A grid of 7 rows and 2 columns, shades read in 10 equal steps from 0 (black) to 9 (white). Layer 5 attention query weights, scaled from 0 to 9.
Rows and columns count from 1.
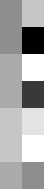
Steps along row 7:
down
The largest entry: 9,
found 2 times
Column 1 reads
5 5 6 6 7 7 6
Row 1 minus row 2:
0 7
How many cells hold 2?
1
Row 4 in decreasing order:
6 2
